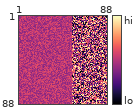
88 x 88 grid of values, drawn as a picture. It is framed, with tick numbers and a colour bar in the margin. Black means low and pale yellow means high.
Slope: none. Mirror symmetry: none. Average level on the scale: 50%. Seam: vertical, 60% of the way across, the left part calmer. Grain: fine.
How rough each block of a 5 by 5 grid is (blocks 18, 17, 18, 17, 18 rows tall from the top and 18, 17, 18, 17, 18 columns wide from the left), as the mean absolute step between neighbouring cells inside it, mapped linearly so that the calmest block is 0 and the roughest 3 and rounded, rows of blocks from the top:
00033 / 00033 / 00033 / 00033 / 00033
